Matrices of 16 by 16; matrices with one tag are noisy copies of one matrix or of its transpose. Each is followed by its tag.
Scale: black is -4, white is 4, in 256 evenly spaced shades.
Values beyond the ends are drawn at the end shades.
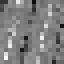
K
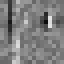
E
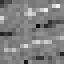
K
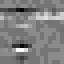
E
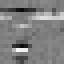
E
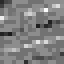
K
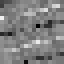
K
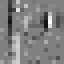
E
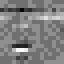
E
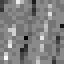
K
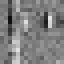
E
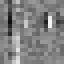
E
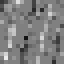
K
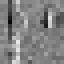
E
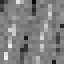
K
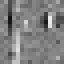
E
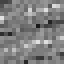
K
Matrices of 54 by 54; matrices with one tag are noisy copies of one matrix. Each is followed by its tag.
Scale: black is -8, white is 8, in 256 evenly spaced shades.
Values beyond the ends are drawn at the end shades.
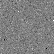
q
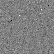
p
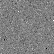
q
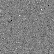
p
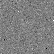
q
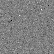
p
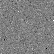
q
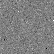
q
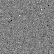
p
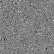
q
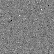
p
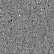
p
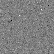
p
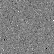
q
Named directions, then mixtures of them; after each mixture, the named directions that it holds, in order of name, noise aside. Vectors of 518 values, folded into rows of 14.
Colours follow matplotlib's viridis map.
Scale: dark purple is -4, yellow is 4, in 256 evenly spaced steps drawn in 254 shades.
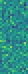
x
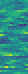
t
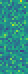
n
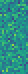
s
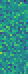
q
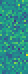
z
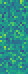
n, s, x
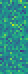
n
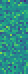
q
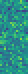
n, s, t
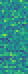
n, t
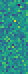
s, z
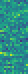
q, t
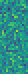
n, s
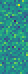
s, z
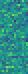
s, t, z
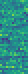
n, t, z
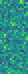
n, x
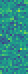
q, s, t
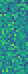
s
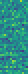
n, t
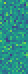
x, z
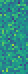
s
